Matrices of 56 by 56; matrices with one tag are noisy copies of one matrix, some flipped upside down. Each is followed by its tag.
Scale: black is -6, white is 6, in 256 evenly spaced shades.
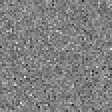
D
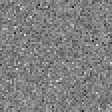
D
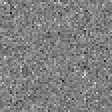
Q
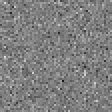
Q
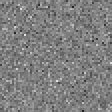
D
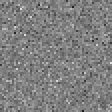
D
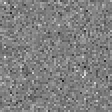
Q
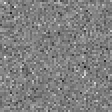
Q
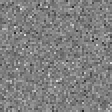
D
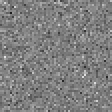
Q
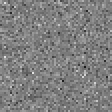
Q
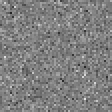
Q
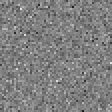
D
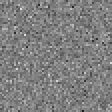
D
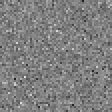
D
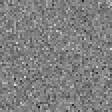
D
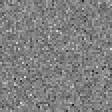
D
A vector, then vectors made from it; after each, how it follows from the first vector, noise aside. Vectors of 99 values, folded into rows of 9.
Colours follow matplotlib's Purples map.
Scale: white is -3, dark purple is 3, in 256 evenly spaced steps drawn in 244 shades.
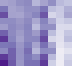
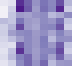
wrapped around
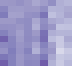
shrunk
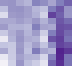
negated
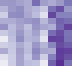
negated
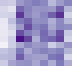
wrapped around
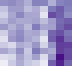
negated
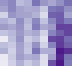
negated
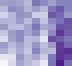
negated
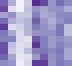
wrapped around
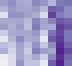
negated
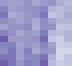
shrunk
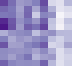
wrapped around
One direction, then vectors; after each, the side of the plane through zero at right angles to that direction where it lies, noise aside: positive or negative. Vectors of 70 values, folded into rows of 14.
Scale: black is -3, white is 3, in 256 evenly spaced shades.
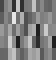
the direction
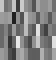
negative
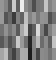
negative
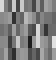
negative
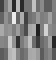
positive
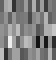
positive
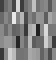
positive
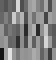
positive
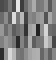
positive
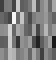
positive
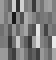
negative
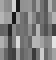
negative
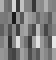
negative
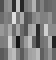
positive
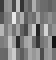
positive
